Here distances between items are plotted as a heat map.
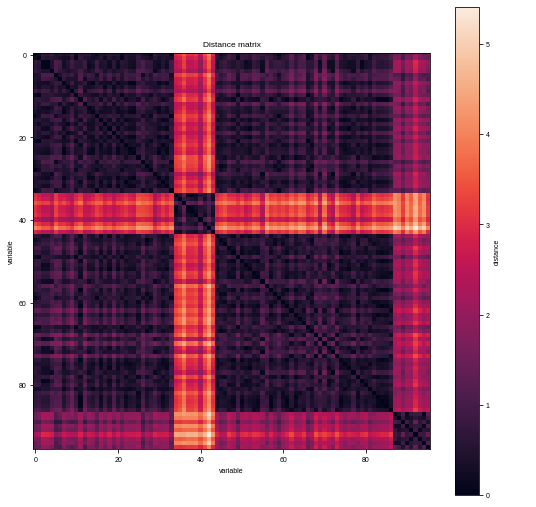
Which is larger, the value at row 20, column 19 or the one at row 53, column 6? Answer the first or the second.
the second
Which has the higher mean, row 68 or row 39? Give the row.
39
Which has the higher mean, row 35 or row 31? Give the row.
35
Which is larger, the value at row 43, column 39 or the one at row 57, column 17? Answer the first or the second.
the second
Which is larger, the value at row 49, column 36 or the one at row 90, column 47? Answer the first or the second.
the first
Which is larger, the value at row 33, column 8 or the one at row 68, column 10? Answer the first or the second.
the second
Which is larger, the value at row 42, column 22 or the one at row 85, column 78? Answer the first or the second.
the first
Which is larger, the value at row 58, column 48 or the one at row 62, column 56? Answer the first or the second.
the second
